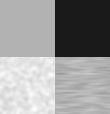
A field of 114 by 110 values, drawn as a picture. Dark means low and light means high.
It is made of 2 by 2 panels. Panel 1,1: high, flat. Panel 1,2: very low, flat. Panel 2,1: very high, blotchy, faint in contrast. Panel 2,2: high, streaked across, faint in contrast.
